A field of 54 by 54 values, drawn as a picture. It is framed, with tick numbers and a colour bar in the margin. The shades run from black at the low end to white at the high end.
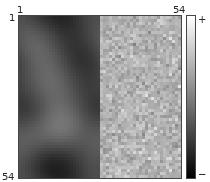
It is made of 1 by 2 panels. Panel 1,1: low, smooth. Panel 1,2: high, fine-grained.
